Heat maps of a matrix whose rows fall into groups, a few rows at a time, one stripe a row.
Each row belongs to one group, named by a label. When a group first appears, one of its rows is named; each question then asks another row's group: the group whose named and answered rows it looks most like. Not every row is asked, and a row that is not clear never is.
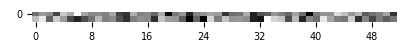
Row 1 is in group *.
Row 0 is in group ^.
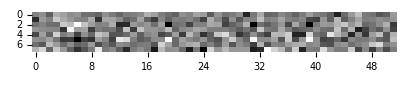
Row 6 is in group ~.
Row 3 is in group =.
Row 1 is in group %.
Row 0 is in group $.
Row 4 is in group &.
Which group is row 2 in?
^
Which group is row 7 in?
*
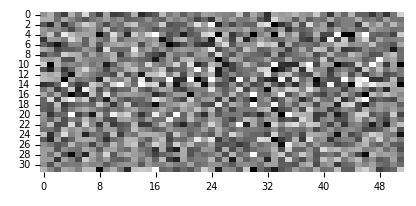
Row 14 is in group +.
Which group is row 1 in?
*
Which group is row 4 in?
$
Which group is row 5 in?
%
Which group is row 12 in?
=
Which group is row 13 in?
^
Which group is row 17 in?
$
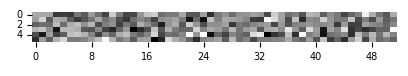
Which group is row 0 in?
=
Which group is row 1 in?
*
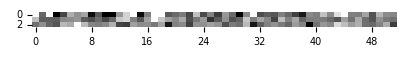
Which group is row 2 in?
^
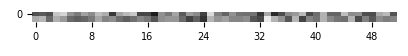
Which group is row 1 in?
*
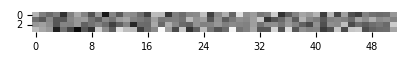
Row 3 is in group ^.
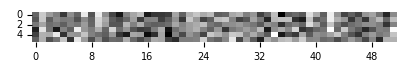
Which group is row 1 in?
&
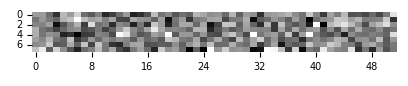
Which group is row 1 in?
^
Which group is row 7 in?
*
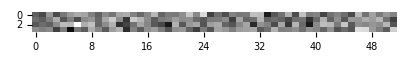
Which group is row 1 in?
+
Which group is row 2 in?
^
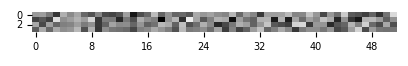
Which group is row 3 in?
$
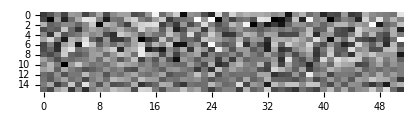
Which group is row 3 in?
+
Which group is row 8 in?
+
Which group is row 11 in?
*
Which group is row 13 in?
+
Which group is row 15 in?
+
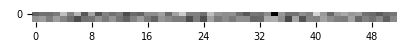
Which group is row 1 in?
*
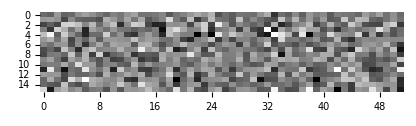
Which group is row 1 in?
^
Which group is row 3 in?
~
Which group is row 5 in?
$
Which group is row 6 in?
+
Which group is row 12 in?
^
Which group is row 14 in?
+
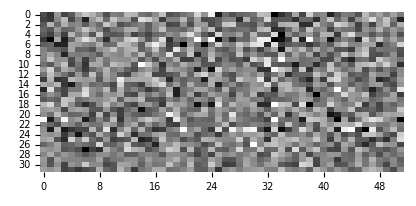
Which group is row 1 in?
+
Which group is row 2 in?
&
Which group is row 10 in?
+
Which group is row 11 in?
*
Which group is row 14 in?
=
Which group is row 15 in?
&
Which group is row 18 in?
*
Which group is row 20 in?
~
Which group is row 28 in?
*
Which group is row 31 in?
=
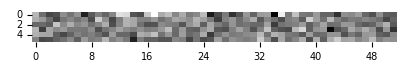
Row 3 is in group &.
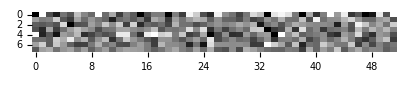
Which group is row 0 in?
&
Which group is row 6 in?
*
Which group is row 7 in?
%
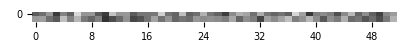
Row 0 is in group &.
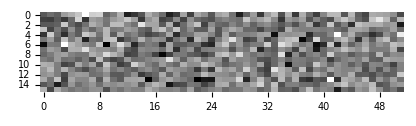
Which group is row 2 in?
+
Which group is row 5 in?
&
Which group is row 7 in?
^
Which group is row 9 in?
~
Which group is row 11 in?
*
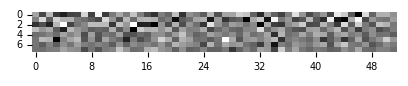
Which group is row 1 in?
$
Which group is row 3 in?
=
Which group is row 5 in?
~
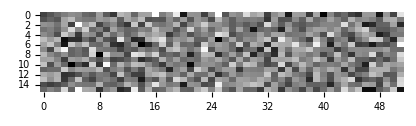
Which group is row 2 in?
=
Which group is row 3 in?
$
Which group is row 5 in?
=
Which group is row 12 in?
=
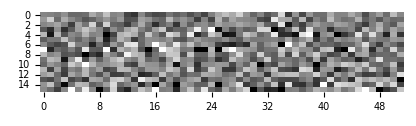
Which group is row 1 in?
*
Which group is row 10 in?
^
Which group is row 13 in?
+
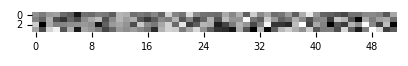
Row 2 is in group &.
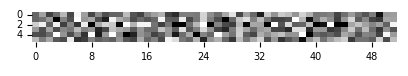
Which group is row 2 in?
$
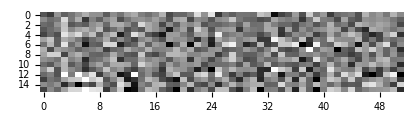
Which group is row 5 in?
*
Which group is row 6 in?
&
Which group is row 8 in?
~
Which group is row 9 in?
&
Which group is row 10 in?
+
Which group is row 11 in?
*
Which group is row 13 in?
^
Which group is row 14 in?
=
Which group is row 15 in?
^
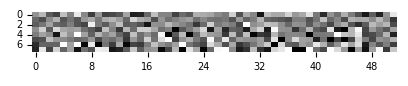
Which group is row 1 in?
+
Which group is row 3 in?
$
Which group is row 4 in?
^
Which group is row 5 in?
~
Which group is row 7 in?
&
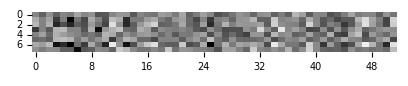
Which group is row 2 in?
=
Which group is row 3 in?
%
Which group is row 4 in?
$
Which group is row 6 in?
=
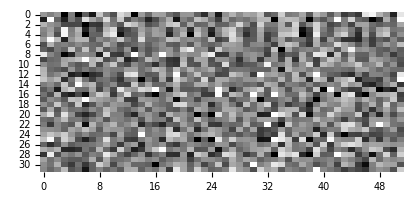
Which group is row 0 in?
=
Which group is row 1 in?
&
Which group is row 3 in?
&
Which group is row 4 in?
&
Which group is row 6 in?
&
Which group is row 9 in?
^
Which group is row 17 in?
^
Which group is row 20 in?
*
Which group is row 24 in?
~
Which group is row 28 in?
&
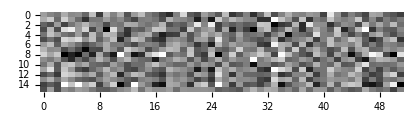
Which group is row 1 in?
*
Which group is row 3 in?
$
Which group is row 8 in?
=
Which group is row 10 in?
$
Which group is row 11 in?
*
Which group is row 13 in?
*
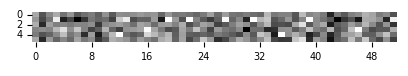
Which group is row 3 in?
$
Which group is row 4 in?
%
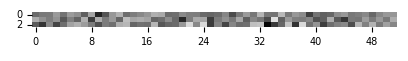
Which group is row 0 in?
%
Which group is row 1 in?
$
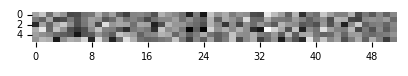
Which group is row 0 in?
*
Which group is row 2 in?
%
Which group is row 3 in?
*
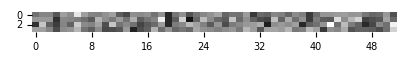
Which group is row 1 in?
^
